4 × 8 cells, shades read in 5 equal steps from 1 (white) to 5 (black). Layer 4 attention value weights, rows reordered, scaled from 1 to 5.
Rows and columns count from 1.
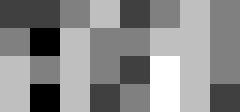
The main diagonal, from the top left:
4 5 2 4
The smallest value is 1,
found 2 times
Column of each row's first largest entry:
1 2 5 2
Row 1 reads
4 4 3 2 4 3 2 3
